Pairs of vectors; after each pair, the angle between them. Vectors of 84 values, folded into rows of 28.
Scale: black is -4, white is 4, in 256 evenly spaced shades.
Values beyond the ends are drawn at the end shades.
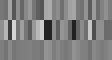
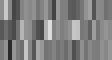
partly opposed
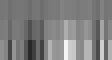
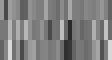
partly opposed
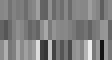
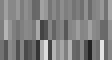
nearly opposite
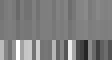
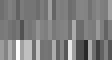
nearly parallel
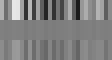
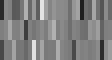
partly opposed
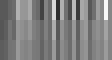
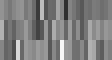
orthogonal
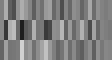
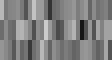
partly opposed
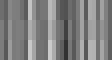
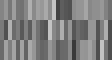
partly aligned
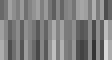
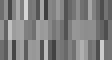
partly opposed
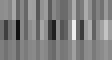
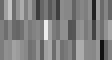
orthogonal
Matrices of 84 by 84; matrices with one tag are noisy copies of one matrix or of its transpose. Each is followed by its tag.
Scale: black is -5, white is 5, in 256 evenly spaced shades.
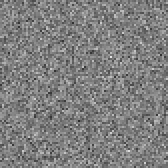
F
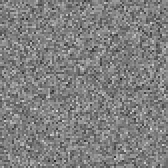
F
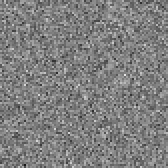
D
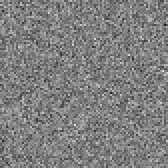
D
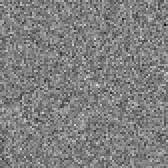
D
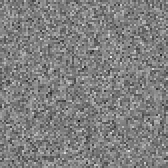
F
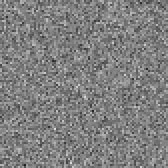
D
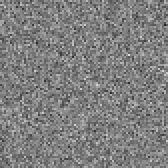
D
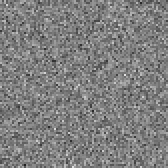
D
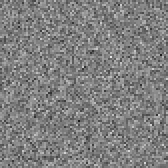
F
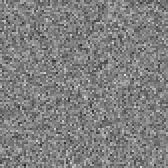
D
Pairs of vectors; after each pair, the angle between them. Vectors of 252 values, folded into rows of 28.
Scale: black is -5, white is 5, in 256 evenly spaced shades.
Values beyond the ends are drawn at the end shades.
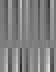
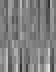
nearly parallel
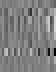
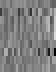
nearly parallel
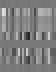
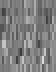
partly opposed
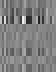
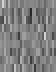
partly aligned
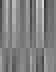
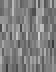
partly aligned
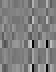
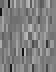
partly aligned
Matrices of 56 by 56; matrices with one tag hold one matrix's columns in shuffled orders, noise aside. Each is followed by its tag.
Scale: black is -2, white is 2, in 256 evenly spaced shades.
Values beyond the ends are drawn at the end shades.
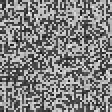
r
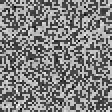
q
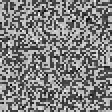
q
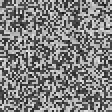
q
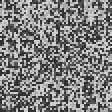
r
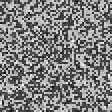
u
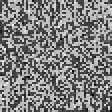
r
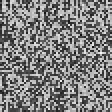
r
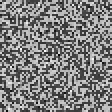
u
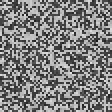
q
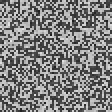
q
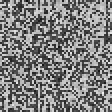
r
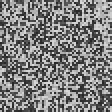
r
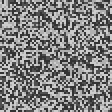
q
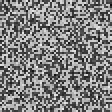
u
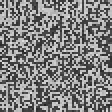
r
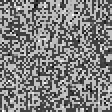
r
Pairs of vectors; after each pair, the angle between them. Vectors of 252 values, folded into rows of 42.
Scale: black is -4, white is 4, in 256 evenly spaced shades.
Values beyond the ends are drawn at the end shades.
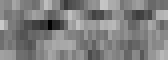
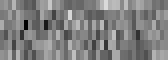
partly aligned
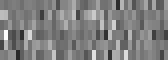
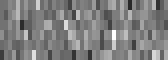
orthogonal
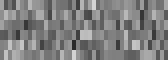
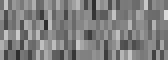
partly opposed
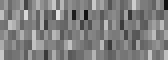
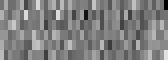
nearly parallel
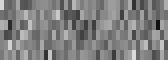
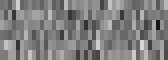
partly aligned
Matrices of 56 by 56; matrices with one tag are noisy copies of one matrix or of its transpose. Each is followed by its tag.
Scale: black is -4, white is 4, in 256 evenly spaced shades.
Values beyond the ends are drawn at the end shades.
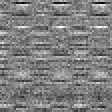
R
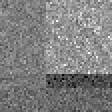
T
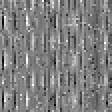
R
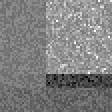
T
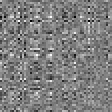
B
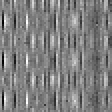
R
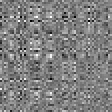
B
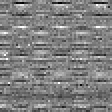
R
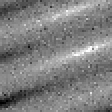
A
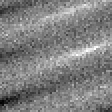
A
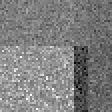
T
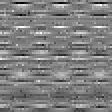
R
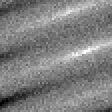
A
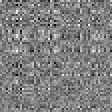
B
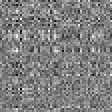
B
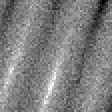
A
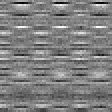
R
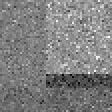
T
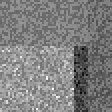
T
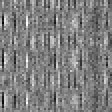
R
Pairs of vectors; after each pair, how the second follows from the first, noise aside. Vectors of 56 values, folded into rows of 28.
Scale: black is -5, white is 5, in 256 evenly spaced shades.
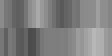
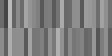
shuffled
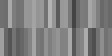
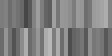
shuffled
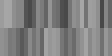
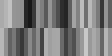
scaled up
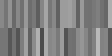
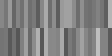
copied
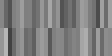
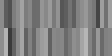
copied
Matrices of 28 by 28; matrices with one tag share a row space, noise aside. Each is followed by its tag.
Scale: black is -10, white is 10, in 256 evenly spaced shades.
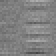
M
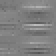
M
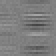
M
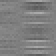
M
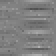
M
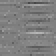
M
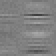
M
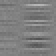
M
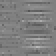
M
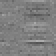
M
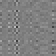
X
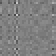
X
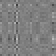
X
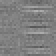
M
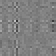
X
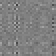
X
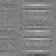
M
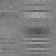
M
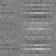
M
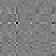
X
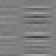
M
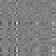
X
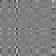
X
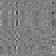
X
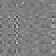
X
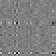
X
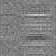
M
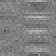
M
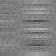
M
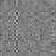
X
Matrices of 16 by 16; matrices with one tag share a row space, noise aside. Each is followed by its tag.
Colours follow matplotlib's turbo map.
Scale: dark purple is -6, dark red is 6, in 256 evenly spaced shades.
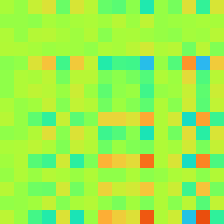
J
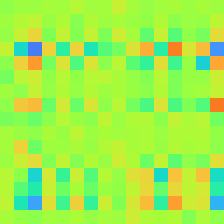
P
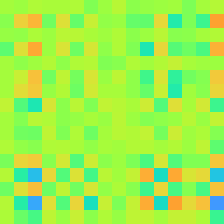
P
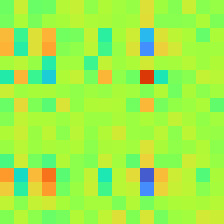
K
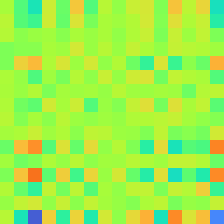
P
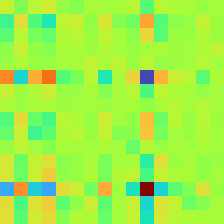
K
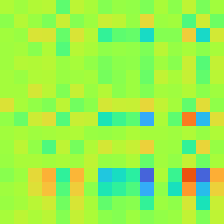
J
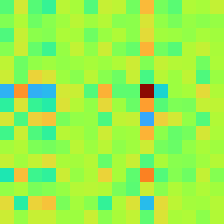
K
